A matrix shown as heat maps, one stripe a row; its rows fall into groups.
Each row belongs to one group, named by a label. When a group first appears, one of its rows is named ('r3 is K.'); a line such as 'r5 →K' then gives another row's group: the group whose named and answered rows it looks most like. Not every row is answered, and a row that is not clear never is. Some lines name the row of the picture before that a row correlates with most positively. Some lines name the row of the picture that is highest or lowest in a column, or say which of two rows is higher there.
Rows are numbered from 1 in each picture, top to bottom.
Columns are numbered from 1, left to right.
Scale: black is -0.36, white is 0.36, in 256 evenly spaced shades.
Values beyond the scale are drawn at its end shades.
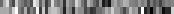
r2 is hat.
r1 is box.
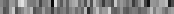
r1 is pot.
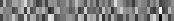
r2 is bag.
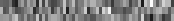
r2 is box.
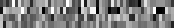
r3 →bag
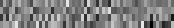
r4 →hat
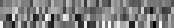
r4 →bag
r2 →hat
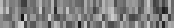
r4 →bag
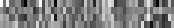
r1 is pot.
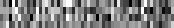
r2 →hat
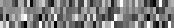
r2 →bag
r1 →bag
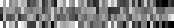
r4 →pot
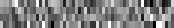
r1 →hat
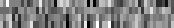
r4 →box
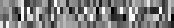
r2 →bag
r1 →bag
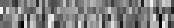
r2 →pot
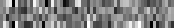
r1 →box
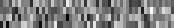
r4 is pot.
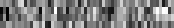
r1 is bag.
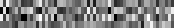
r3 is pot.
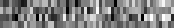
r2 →box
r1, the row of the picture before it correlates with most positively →3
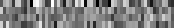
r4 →pot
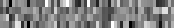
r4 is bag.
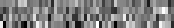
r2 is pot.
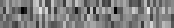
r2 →pot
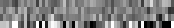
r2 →pot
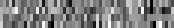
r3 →box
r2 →hat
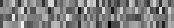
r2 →bag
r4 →bag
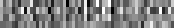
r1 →box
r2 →bag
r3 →box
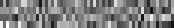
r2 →hat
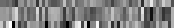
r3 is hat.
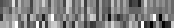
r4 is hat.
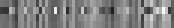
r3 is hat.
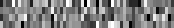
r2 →bag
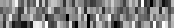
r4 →pot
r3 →box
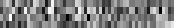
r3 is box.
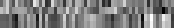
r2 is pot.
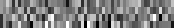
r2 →bag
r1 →box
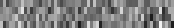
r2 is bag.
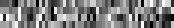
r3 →pot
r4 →hat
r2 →bag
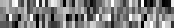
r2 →pot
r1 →hat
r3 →box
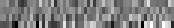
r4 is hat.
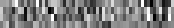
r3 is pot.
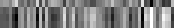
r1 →hat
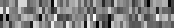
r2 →pot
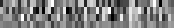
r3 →bag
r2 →box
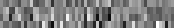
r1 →box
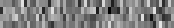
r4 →bag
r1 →bag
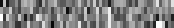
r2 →box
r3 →pot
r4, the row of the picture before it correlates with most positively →4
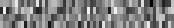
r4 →bag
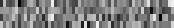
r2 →hat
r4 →box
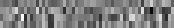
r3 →bag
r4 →bag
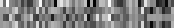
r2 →hat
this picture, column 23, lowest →3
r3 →box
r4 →hat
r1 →pot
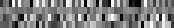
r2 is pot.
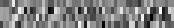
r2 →bag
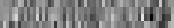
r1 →bag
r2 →hat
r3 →hat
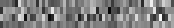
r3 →bag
